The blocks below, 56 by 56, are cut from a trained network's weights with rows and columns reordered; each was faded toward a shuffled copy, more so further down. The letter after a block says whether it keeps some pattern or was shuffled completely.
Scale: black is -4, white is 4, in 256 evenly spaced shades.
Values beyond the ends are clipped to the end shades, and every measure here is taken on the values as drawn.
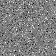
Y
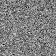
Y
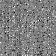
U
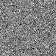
Y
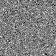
U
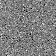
Y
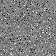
Y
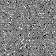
U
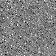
Y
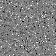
Y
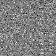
U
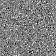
U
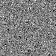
Y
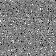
U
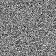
Y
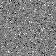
Y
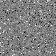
Y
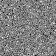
Y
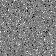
Y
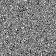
Y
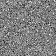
Y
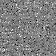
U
